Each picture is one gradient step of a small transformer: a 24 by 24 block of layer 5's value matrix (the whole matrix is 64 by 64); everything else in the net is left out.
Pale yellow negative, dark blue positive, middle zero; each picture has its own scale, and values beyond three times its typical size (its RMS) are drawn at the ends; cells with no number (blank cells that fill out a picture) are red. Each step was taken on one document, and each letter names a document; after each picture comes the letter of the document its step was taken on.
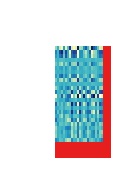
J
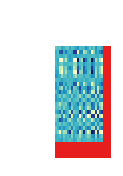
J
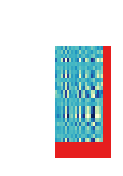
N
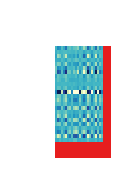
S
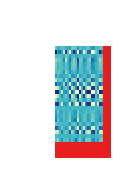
J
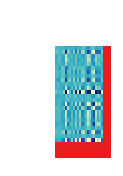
N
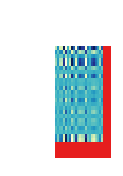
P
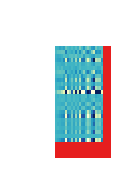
N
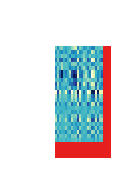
J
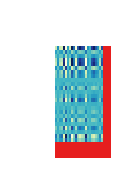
P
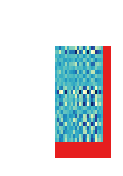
S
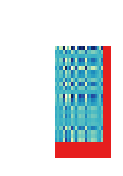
P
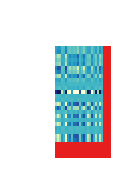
S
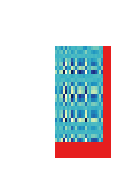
P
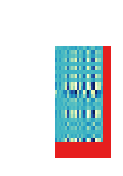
N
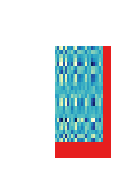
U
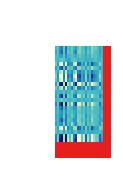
U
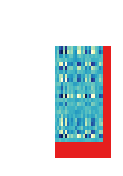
U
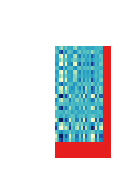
U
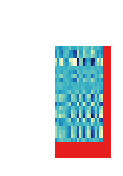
J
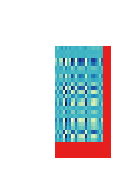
P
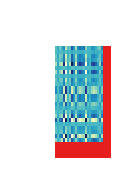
P
